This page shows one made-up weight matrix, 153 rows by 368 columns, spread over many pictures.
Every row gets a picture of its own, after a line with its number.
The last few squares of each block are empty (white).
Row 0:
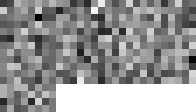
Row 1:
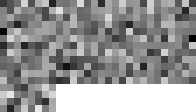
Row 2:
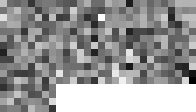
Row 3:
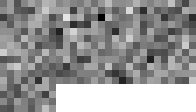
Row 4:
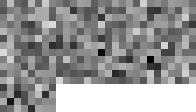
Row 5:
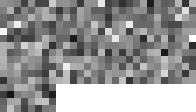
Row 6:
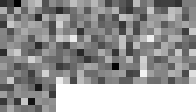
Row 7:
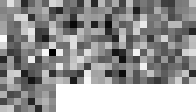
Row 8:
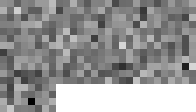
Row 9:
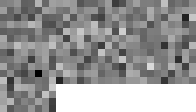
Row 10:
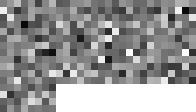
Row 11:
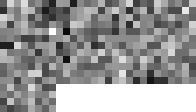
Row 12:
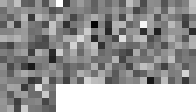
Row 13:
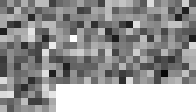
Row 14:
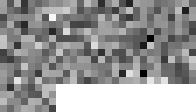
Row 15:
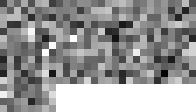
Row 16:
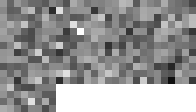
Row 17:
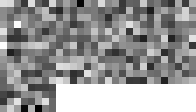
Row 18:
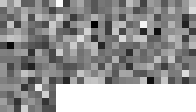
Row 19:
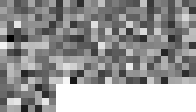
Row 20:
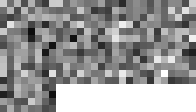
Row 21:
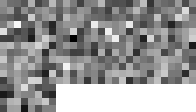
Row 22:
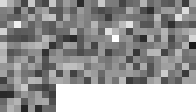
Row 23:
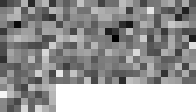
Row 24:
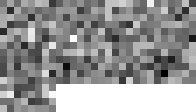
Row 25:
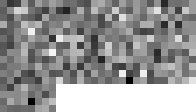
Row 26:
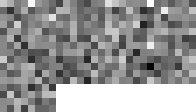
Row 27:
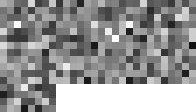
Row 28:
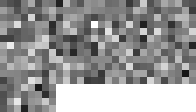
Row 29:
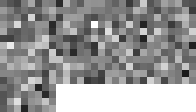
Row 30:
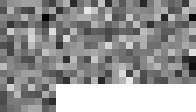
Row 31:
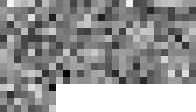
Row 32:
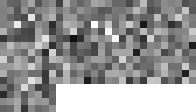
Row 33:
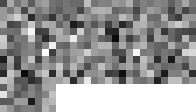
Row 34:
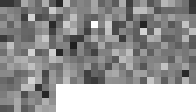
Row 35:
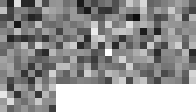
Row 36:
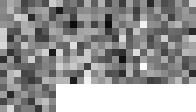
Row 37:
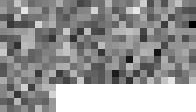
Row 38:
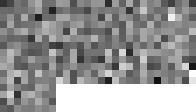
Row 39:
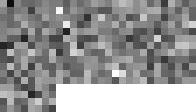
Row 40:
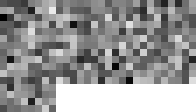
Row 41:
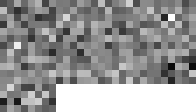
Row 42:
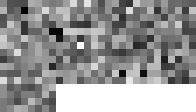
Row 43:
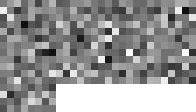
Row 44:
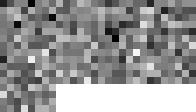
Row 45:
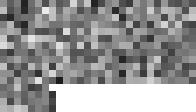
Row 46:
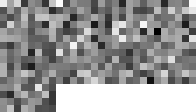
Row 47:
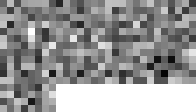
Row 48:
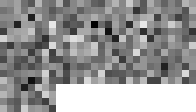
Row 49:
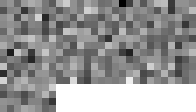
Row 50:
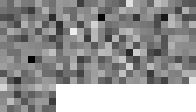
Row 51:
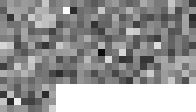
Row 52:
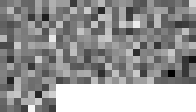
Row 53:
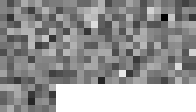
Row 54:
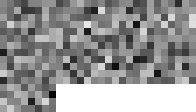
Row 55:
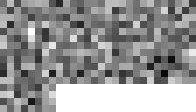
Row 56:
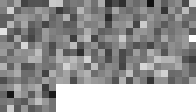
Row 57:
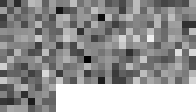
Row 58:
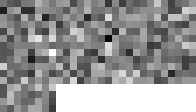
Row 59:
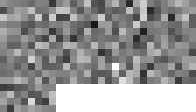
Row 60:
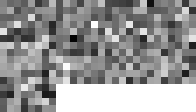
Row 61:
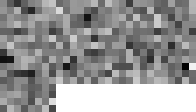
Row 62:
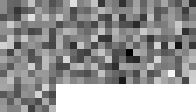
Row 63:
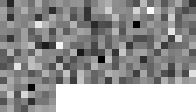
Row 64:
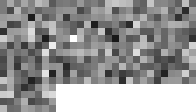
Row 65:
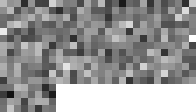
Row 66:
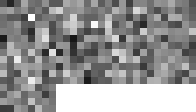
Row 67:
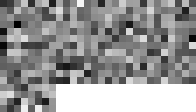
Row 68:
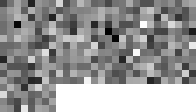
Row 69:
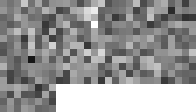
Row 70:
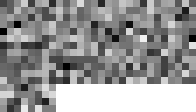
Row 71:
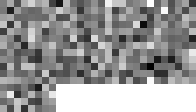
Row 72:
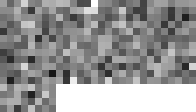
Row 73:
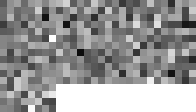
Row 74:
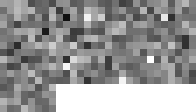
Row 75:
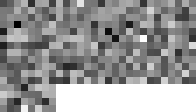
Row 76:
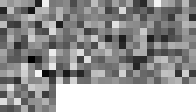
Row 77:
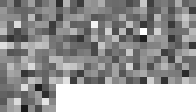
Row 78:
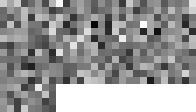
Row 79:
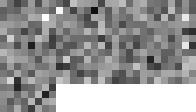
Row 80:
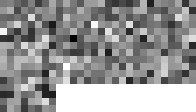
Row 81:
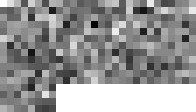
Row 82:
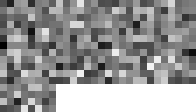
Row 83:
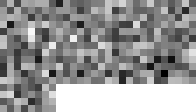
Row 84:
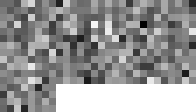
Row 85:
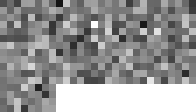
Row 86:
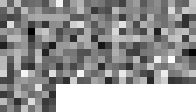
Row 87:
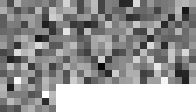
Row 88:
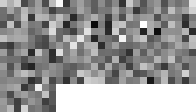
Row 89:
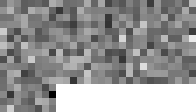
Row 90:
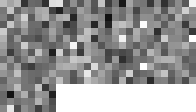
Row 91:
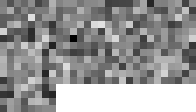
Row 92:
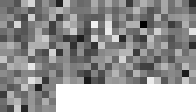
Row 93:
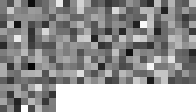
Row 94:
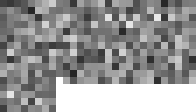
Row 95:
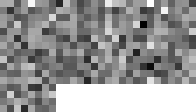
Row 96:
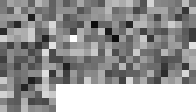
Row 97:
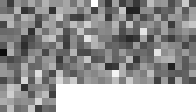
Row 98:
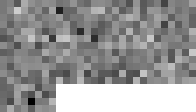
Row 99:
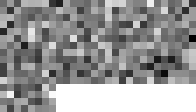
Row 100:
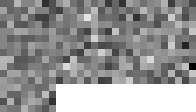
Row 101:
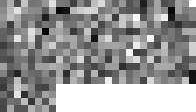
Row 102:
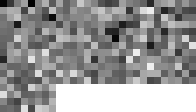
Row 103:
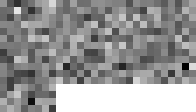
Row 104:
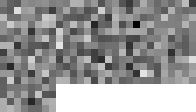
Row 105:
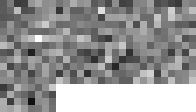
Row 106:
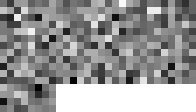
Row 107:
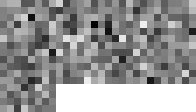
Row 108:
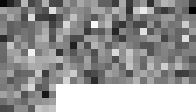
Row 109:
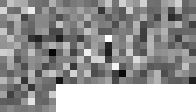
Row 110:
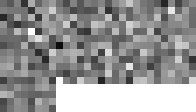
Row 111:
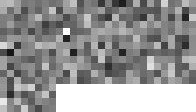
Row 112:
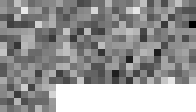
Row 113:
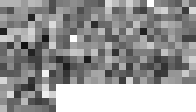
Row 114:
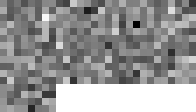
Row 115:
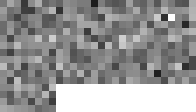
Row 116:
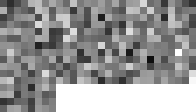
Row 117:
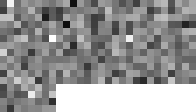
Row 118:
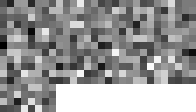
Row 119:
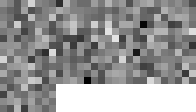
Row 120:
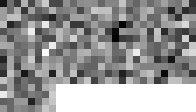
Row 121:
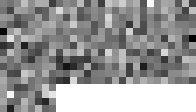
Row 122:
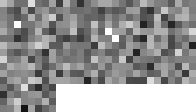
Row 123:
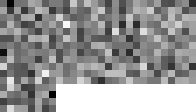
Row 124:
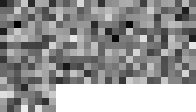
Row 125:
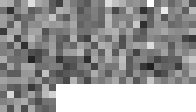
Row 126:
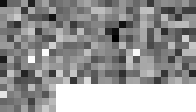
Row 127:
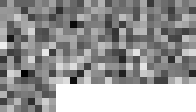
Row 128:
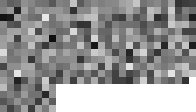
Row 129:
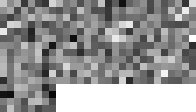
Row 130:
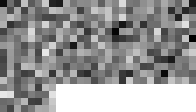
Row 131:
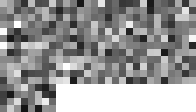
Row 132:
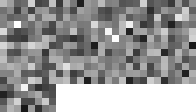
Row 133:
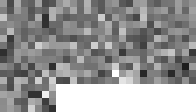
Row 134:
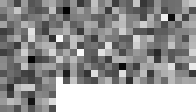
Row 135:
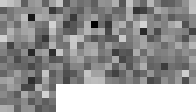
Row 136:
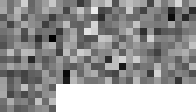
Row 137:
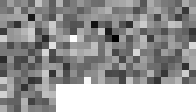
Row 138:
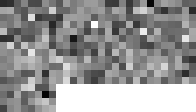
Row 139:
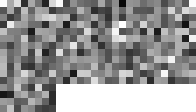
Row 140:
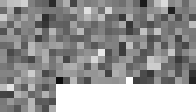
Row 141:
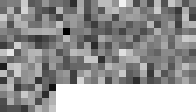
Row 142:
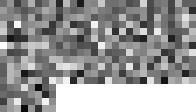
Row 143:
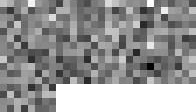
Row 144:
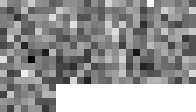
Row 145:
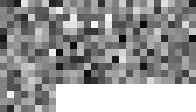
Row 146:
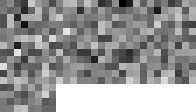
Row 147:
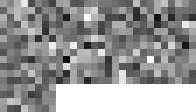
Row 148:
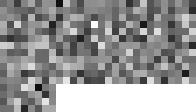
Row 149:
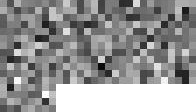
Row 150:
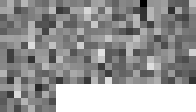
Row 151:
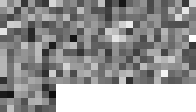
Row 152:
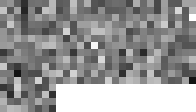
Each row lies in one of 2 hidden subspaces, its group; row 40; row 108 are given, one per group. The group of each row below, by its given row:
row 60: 108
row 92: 108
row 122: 108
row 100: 40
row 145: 108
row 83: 108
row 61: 40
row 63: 40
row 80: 108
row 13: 108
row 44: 108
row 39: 40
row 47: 108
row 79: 40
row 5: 108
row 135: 108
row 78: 108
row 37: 40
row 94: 40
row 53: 40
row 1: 108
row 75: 108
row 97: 40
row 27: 108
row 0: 40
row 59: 40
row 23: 108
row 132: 108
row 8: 40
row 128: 40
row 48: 108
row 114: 40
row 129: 108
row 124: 108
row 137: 108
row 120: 108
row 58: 40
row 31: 40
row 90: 108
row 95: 108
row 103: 40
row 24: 108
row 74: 40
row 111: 40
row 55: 108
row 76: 40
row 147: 40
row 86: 108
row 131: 108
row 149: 40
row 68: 108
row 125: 108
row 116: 40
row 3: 40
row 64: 108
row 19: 108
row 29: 108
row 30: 40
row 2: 40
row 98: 40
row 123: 40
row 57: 40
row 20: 108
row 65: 108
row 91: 108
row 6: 40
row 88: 108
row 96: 108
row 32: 108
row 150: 40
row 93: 108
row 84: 108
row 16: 40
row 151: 108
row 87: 40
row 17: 108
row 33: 108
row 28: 108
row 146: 40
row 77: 108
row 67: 108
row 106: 40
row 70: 108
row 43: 40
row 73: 40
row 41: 40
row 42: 40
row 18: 108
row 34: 108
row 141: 40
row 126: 108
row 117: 40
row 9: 40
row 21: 108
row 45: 40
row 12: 108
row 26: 108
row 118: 108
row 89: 108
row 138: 108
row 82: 108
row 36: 108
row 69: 40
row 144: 108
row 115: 40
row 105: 40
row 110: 40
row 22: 108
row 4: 40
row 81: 108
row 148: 108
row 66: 108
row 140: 40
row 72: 40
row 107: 108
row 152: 40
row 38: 40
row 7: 108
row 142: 108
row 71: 108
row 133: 40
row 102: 108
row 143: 108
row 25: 40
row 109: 40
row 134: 40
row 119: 108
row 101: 40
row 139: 108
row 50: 40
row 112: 40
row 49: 40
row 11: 40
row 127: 108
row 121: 108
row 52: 40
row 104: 40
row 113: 108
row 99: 108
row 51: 40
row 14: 40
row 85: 108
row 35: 40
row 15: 108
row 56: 108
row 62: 40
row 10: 40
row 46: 108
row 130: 108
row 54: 40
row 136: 40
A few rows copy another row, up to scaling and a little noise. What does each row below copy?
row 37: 112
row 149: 87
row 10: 43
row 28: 29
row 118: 82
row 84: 92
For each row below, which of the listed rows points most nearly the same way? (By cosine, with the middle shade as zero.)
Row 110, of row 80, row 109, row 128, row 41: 128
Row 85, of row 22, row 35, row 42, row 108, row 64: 108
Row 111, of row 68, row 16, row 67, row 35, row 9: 9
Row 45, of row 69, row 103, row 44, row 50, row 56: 103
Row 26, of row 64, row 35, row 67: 64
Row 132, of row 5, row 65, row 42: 5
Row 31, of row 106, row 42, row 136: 136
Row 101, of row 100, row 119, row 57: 57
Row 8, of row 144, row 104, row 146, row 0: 104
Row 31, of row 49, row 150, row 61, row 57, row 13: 150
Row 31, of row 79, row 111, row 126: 111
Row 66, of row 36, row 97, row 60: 60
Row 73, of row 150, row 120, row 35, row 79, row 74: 150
